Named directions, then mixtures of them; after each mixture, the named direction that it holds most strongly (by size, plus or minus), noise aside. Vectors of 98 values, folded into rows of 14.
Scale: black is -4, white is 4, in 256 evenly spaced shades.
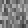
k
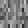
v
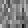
v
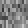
k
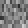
k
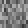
k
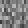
k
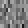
v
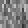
k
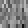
v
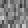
v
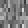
v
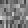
k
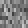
k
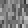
v
